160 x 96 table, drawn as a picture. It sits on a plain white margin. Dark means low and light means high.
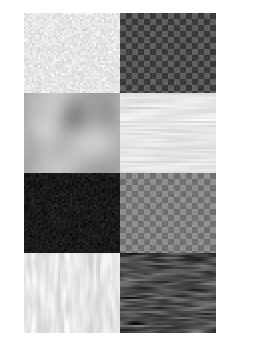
It is made of 4 by 2 panels. Panel 1,1: very high, fine-grained, faint in contrast. Panel 1,2: low, checkered. Panel 2,1: high, smooth. Panel 2,2: very high, streaked across, faint in contrast. Panel 3,1: very low, fine-grained, faint in contrast. Panel 3,2: middling, checkered. Panel 4,1: very high, streaked downward, faint in contrast. Panel 4,2: low, streaked across.
